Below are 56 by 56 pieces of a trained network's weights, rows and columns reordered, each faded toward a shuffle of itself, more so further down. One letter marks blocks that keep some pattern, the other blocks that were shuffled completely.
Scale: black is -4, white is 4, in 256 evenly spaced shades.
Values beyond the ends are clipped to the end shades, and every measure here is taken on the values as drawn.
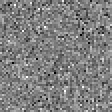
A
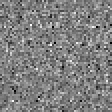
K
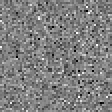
A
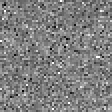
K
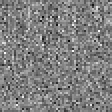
K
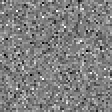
A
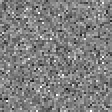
A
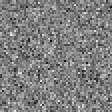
K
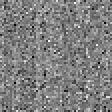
K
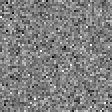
A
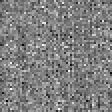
K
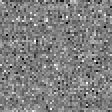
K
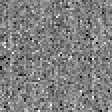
K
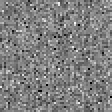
K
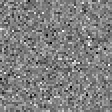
A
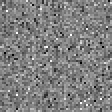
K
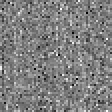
K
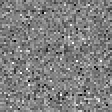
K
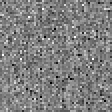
K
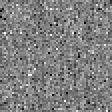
K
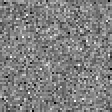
A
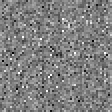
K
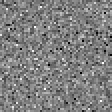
A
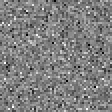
A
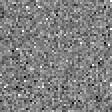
A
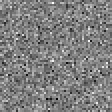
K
